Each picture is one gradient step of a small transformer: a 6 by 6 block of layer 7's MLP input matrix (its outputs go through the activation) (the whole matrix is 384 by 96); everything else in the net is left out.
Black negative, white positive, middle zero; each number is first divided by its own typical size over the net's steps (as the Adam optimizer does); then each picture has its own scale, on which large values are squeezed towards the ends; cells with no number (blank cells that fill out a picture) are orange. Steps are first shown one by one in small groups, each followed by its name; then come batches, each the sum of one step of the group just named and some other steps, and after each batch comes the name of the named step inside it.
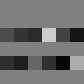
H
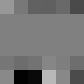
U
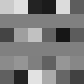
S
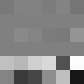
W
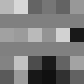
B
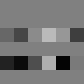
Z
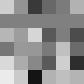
S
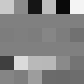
W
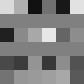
S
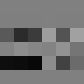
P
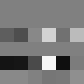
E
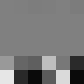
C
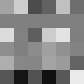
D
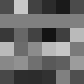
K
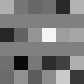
E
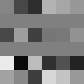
E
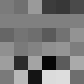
K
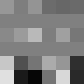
C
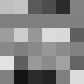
D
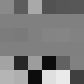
C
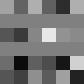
E
